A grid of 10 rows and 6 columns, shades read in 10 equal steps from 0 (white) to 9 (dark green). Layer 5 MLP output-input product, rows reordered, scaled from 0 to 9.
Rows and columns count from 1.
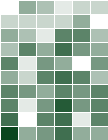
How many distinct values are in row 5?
5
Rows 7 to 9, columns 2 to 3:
5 4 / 1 5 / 0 6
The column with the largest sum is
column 4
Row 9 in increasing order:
0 1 6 6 7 7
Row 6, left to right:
4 2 6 7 6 3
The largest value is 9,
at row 10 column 1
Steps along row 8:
down up up down up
